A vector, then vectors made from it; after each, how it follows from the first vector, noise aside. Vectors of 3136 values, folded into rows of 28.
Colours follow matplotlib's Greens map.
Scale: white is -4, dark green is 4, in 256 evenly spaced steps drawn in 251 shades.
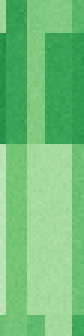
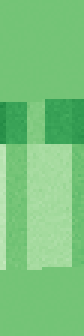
partly zeroed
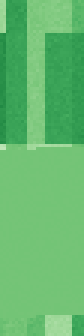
partly zeroed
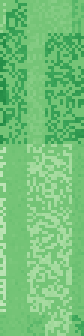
partly zeroed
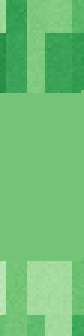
partly zeroed
